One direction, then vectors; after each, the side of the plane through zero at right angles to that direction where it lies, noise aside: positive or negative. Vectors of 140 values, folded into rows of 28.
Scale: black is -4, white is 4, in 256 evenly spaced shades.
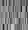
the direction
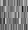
negative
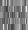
negative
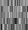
negative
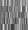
negative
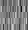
positive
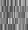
negative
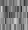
positive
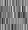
negative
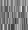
negative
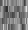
negative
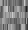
positive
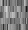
positive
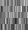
negative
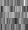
negative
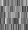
negative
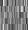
negative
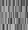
positive
